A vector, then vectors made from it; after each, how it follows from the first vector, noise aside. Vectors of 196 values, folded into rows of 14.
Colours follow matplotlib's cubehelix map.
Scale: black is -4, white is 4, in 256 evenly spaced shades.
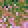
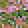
wrapped around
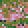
wrapped around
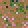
partly zeroed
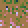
partly zeroed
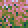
negated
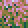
negated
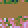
partly zeroed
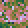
wrapped around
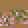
partly zeroed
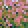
negated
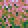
negated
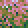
negated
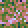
wrapped around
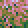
negated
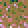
partly zeroed
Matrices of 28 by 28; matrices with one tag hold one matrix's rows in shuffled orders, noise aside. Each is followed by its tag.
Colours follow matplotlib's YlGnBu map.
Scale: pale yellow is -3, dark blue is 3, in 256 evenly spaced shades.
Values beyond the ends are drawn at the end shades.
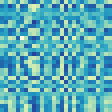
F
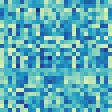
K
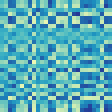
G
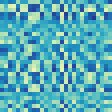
F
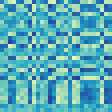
G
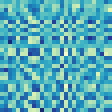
F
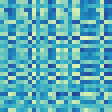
G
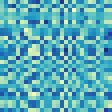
F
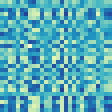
F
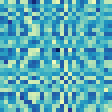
F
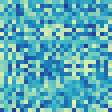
K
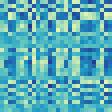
G
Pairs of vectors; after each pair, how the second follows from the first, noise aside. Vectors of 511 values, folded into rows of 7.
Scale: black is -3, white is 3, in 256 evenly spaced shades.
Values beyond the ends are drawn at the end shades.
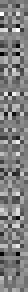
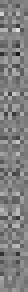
shrunk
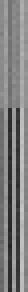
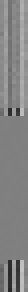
partly zeroed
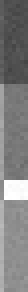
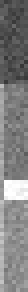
copied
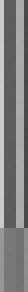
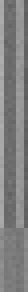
shrunk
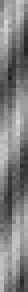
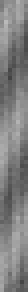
shrunk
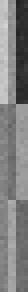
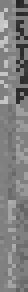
partly zeroed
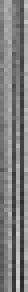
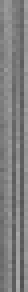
shrunk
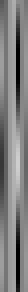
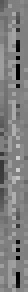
partly zeroed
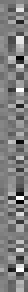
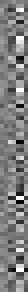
copied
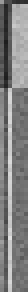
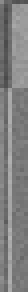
shrunk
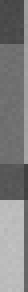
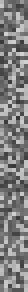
shuffled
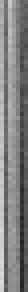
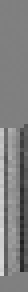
partly zeroed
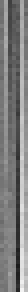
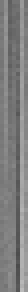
shrunk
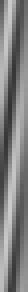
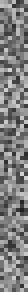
shuffled
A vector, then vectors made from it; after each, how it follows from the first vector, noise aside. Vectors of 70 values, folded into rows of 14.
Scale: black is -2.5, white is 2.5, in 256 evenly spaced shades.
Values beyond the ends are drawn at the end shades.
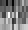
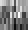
reversed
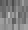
shrunk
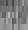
shrunk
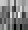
reversed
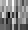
negated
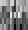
reversed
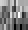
reversed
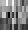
negated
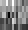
negated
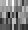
negated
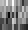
negated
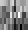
reversed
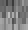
shrunk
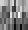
reversed
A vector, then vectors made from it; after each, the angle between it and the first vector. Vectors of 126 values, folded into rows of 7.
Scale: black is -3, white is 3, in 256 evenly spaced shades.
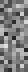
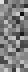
partly opposed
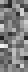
partly aligned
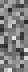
nearly opposite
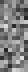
orthogonal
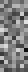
nearly parallel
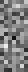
nearly parallel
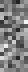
partly aligned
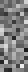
nearly parallel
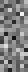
nearly parallel
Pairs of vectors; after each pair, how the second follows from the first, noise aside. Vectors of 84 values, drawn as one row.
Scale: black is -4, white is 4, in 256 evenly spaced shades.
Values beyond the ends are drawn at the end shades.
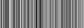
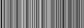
shuffled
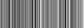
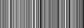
negated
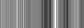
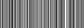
shuffled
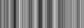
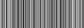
shuffled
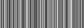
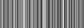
shuffled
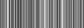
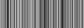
negated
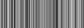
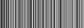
shuffled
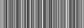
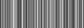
shuffled
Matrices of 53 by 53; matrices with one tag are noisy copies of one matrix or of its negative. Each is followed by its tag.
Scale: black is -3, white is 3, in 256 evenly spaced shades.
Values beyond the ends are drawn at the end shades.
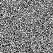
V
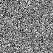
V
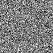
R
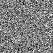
R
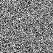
V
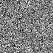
V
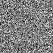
R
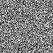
R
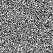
R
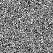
V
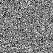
V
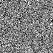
V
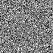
R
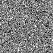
R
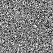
R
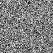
V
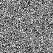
V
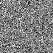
V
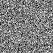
R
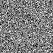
R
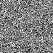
V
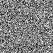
R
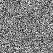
V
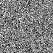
V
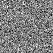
R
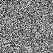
V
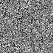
V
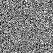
R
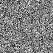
V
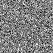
R
